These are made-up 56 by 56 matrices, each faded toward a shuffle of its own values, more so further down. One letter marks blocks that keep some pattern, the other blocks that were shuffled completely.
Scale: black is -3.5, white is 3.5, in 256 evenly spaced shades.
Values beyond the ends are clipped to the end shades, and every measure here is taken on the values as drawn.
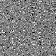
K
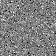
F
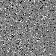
F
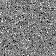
F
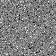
F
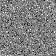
F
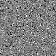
K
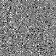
K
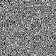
K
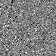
F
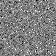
F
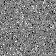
F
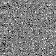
K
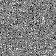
K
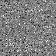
K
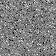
F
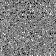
K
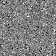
F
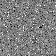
F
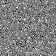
F
